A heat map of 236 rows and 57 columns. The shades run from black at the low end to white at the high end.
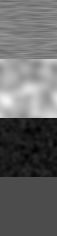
It is made of 4 by 1 panels. Panel 1,1: middling, streaked across, faint in contrast. Panel 2,1: high, smooth. Panel 3,1: very low, blotchy, faint in contrast. Panel 4,1: low, flat.
